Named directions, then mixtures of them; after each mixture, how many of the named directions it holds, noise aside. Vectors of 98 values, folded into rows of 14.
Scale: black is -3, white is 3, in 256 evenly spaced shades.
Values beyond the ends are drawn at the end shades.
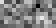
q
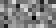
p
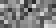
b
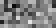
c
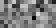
three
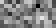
one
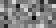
one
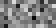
one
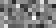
one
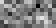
one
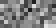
one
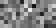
one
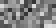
one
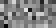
two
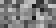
three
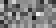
three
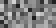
three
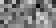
three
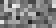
one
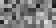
three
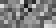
one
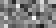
one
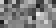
three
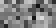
two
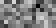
two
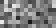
one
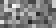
one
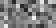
one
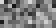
two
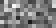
one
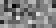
one
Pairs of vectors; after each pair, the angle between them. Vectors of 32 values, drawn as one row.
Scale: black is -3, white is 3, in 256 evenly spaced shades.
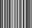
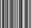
orthogonal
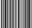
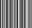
partly opposed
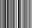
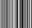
partly opposed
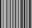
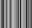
orthogonal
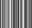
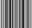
nearly opposite
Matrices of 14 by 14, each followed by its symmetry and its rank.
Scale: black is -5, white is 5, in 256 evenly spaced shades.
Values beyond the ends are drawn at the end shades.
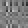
neither, rank two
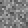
neither, full rank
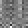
neither, rank two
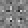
antisymmetric, rank two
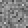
symmetric, full rank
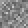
symmetric, full rank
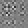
antisymmetric, rank two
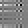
neither, rank one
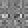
neither, rank two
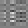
neither, rank one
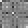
symmetric, rank three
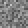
neither, full rank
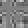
antisymmetric, rank two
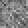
symmetric, full rank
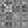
symmetric, rank three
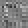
antisymmetric, rank two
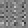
neither, rank two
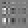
neither, rank one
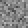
neither, full rank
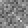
symmetric, full rank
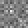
symmetric, rank three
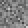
symmetric, full rank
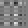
neither, rank one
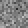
neither, full rank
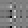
neither, rank one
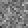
neither, full rank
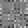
antisymmetric, rank two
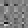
neither, rank two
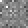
symmetric, rank three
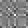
symmetric, rank three
